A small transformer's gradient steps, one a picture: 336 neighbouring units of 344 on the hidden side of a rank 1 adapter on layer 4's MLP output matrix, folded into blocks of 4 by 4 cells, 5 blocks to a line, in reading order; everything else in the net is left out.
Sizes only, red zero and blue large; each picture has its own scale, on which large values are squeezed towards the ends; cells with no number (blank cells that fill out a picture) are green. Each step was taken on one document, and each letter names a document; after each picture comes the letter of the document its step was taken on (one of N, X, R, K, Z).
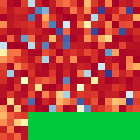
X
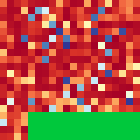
X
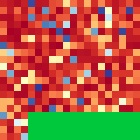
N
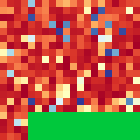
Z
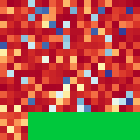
X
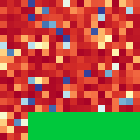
N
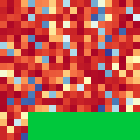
N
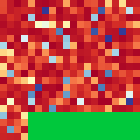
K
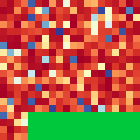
N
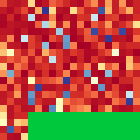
K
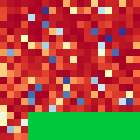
K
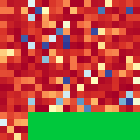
X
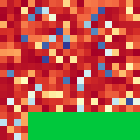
Z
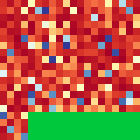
K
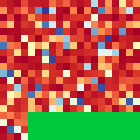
K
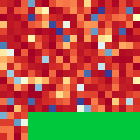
Z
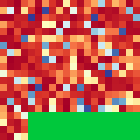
Z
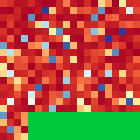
K
